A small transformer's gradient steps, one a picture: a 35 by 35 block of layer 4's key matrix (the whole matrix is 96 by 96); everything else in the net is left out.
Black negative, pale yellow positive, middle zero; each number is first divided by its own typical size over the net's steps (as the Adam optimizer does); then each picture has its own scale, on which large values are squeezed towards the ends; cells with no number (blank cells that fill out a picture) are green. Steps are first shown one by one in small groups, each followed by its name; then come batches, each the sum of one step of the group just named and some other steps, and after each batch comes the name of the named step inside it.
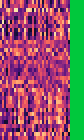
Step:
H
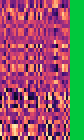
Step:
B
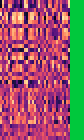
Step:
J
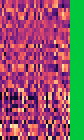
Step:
B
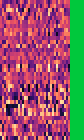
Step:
B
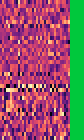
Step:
H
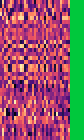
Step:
J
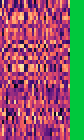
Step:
J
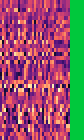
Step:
H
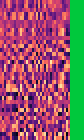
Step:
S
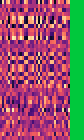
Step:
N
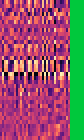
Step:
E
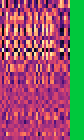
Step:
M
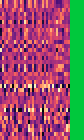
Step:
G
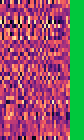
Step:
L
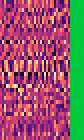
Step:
E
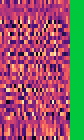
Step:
L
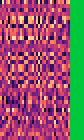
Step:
N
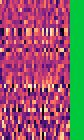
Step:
G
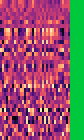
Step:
G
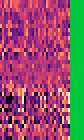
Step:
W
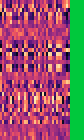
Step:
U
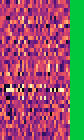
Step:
W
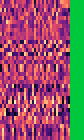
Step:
U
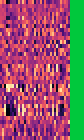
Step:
W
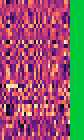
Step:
W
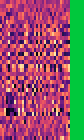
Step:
W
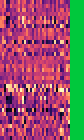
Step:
W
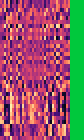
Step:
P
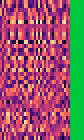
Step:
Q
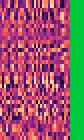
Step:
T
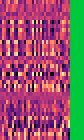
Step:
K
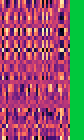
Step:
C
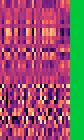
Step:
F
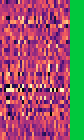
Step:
T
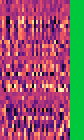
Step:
K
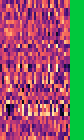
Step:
T
